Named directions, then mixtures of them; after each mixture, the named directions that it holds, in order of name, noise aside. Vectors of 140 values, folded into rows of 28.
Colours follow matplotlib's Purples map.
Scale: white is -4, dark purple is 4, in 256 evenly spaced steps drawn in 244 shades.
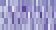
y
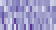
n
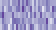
n, y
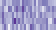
n, y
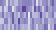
y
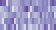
n, y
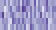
n, y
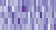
y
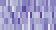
y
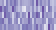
y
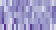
n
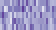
n, y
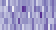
y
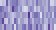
n, y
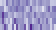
n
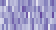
y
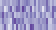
n, y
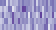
y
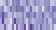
n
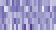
n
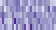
n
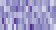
n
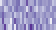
n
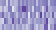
y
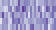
n, y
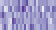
n, y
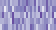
n, y
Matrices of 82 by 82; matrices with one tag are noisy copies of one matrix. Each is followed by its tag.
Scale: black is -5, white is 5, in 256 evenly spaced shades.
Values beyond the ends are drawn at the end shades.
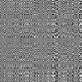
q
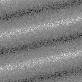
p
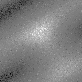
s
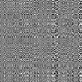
q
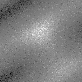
s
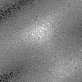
s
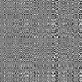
q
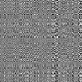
q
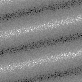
p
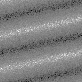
p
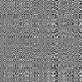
q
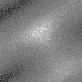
s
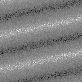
p
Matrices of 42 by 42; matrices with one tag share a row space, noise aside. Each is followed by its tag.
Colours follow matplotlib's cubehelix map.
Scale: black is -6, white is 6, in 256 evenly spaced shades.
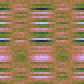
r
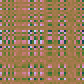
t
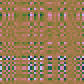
t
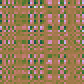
t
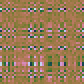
t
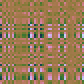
t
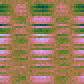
r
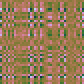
t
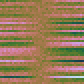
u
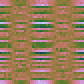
r
